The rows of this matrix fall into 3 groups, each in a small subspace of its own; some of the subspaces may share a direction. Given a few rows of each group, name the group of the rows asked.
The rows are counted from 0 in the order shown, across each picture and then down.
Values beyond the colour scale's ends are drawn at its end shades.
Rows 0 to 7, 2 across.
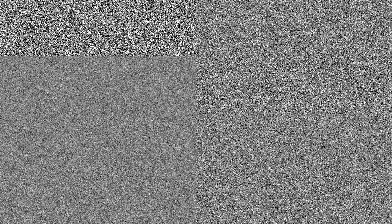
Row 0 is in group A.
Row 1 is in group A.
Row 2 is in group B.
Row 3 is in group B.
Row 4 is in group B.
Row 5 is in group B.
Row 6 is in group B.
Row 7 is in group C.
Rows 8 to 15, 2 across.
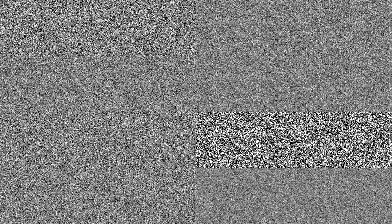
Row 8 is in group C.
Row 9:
C
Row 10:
B
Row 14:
B
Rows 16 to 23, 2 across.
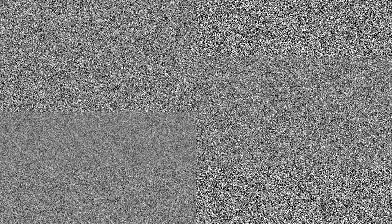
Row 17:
B
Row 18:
C
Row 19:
C
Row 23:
B
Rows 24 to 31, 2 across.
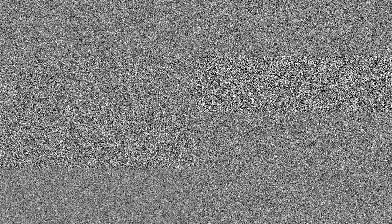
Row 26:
A
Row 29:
C
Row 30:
B
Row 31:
B
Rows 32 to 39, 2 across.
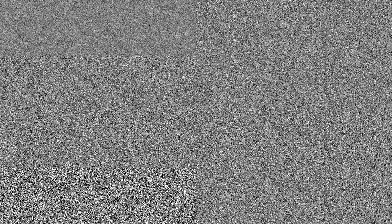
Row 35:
A
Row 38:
C
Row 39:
A
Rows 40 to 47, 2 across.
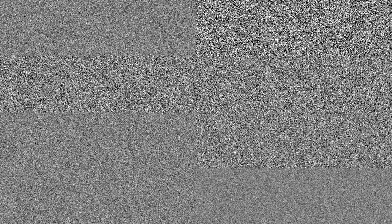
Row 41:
C
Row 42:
B
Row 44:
A
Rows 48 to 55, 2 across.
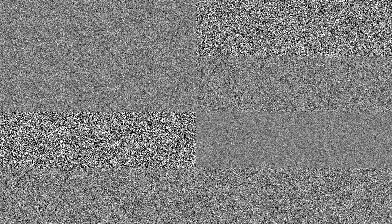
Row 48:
B
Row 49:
B
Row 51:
B
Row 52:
C
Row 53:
A
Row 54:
B
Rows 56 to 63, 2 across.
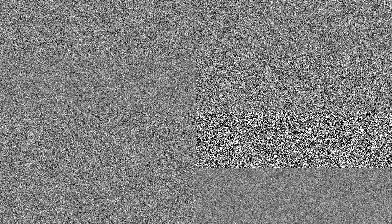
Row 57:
B
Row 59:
A
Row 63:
B
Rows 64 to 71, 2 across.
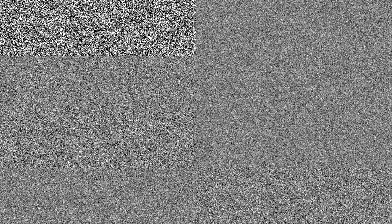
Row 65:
B
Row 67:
B
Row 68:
A
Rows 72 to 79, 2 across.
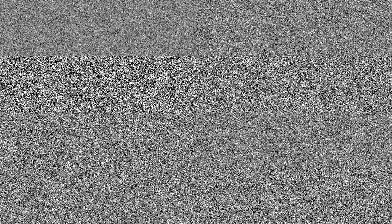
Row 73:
A
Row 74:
C
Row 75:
B
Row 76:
A
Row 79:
B
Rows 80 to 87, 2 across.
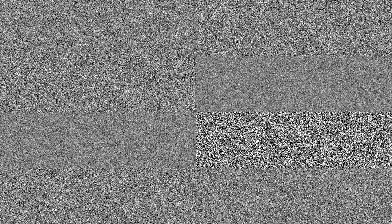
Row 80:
B
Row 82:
B
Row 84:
A
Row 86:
B
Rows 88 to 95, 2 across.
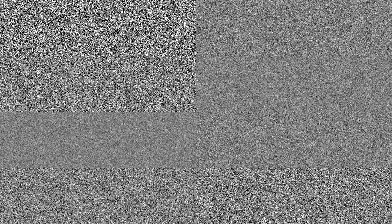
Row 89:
C
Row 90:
B
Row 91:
C
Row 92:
C
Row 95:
A
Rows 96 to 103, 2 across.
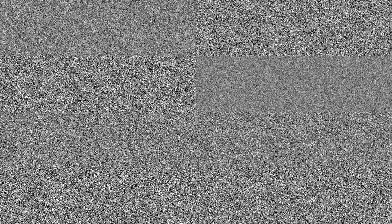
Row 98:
B
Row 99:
A
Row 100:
A
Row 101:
A
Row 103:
C
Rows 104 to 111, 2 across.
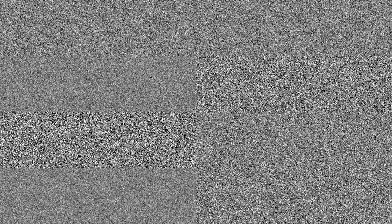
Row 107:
B
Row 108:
C
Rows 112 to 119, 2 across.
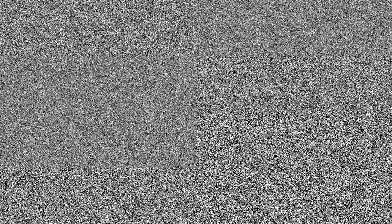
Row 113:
C
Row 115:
B
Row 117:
C
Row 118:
B
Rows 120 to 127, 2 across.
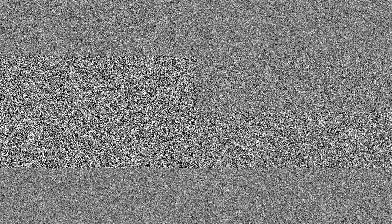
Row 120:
C
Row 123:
A
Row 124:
B
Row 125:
B
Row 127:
B
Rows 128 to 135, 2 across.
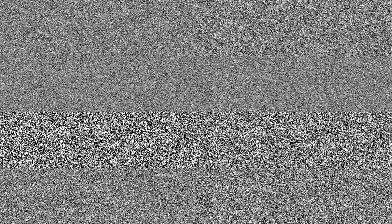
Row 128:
B
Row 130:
C
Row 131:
A
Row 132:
C
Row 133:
C
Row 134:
B
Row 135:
A
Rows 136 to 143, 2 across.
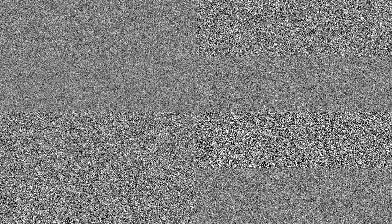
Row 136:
B
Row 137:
C
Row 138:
B
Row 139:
A
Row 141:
A
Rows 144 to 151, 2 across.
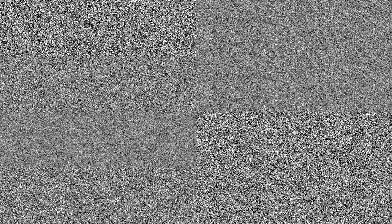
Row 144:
B
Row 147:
A
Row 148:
C
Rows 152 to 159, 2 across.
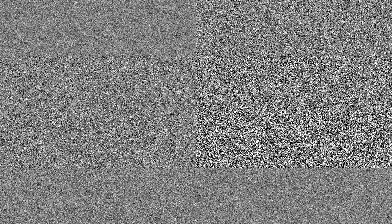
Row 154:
B
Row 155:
B
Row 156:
C
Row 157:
A
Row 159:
C
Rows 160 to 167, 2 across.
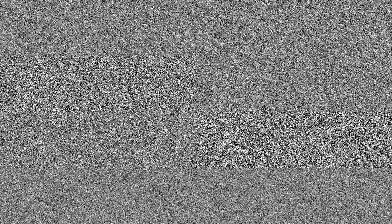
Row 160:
B
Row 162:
A
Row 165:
B
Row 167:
B
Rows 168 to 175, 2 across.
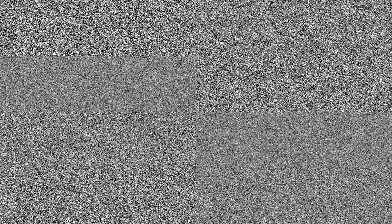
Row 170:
B
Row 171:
C
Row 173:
C
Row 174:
A
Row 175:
A
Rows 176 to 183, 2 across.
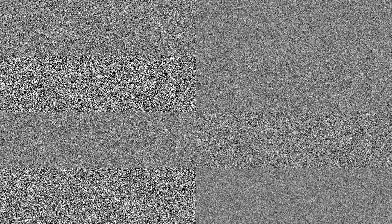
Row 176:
B
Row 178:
C
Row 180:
C
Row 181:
C
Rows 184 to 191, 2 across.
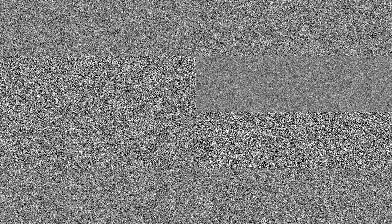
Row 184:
C
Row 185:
B
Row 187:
C
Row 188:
C
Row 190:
C
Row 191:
A
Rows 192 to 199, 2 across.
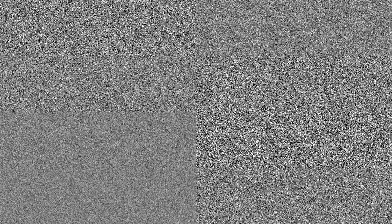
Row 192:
B
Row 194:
B
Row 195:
A
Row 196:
C
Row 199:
C
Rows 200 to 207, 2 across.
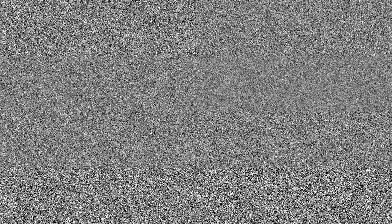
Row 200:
B
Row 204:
B
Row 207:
C
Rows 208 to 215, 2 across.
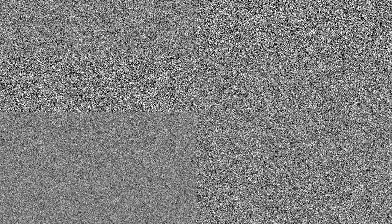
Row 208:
C
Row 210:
C
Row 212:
C
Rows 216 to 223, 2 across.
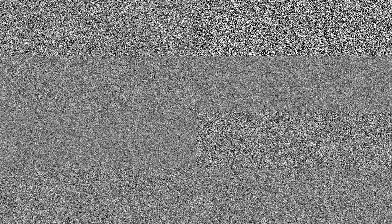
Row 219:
C
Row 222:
A
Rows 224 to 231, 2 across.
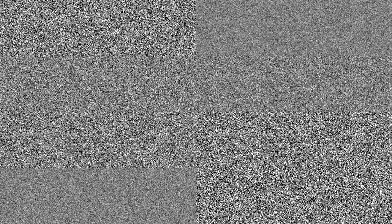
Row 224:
C
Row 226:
A
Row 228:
C
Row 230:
A
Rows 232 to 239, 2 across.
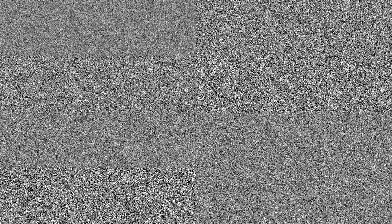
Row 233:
A
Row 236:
B
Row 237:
A
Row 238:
B
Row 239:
A
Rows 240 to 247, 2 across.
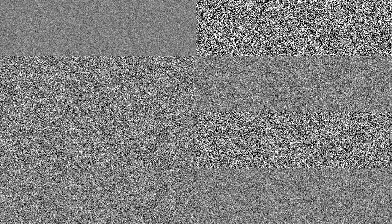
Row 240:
A
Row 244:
C
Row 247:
A
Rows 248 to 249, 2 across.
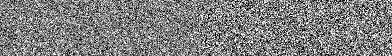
